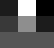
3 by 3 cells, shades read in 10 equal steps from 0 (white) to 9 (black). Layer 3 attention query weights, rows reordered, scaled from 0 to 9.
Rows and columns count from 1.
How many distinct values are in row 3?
1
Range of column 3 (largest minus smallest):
3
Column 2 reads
0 4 6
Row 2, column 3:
8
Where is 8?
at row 1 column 1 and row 2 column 3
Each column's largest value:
8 6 9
